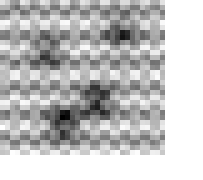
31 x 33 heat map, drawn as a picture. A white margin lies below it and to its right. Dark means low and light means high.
The bottom middle is the ninth with the lowest average. Four dips sink into the field. No single row or column stands out from its neighbours. No overall slope runs across the table. Stripes running across repeat 6 times from top to bottom.
